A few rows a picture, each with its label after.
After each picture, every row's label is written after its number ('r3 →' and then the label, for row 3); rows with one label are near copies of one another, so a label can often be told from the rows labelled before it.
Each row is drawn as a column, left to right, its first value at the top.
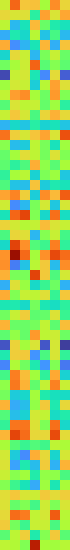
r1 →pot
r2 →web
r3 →web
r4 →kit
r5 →pot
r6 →web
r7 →pot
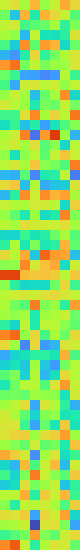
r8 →kit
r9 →kit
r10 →pot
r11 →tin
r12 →pot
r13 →pot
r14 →web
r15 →tin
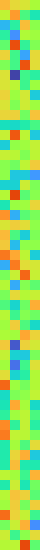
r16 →web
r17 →pot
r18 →kit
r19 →tin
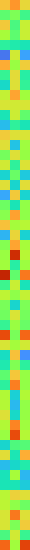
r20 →kit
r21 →web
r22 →kit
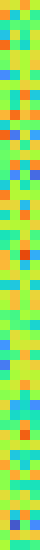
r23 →pot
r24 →tin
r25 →web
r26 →tin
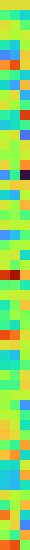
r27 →kit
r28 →kit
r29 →tin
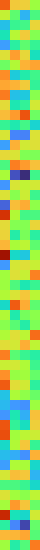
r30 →web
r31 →tin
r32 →tin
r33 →kit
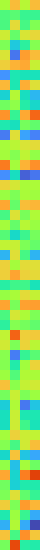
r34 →tin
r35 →kit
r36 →tin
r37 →tin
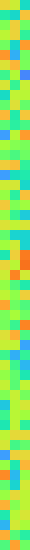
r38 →tin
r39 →kit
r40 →pot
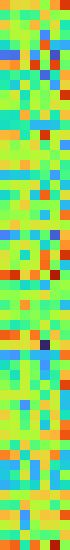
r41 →kit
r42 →kit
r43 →tin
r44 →kit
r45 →pot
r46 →kit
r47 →web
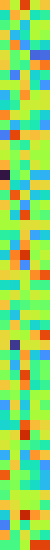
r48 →tin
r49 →pot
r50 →web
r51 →kit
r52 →kit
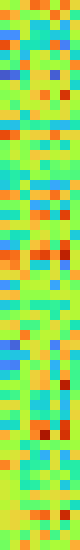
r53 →pot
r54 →pot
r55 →kit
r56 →web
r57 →web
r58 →pot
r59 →web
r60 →kit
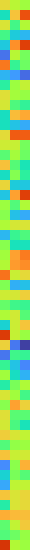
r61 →kit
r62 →pot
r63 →pot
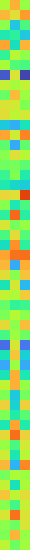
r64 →pot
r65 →web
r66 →pot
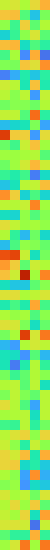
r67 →pot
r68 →pot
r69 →kit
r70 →tin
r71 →kit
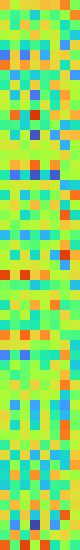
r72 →kit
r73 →tin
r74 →kit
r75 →tin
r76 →kit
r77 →tin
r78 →web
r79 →pot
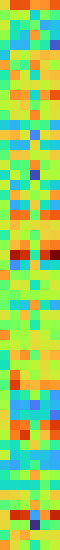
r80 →kit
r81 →web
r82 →web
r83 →tin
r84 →web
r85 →web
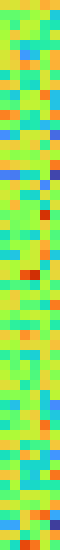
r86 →tin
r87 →tin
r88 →kit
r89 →kit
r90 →web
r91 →tin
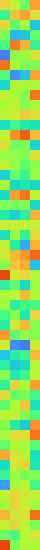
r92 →kit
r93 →pot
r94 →pot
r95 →web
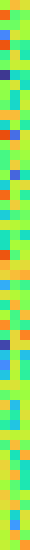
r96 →pot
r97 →tin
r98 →kit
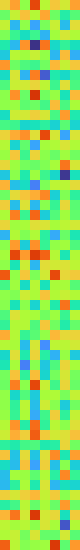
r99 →kit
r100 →web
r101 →pot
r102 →web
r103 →pot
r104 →kit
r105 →tin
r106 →kit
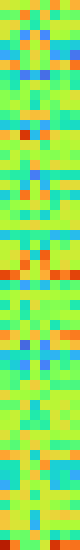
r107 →kit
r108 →kit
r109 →pot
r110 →tin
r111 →pot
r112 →kit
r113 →kit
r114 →kit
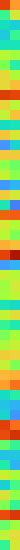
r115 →web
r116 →web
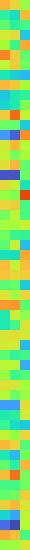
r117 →tin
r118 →tin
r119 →pot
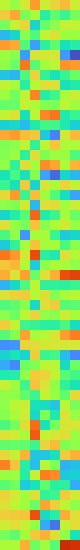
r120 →pot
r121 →pot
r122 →kit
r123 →web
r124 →tin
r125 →tin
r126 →kit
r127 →kit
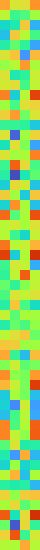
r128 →web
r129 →tin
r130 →kit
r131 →web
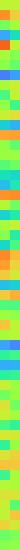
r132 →pot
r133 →pot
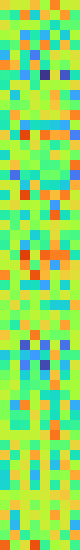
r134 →kit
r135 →tin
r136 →pot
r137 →kit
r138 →pot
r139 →web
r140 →pot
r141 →tin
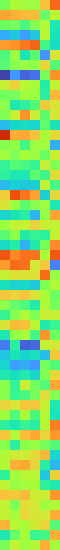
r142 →pot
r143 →pot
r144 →pot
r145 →pot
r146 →kit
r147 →web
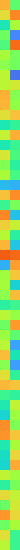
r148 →web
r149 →pot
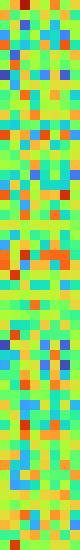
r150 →pot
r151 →kit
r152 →web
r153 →tin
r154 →pot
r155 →web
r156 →pot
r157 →tin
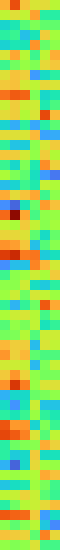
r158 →web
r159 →web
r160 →web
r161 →pot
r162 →tin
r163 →tin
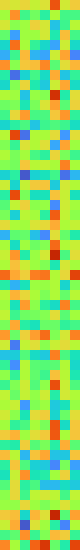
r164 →kit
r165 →pot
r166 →tin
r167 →kit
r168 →kit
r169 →web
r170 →tin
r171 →kit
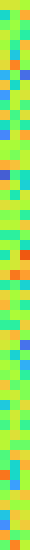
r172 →tin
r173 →kit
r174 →pot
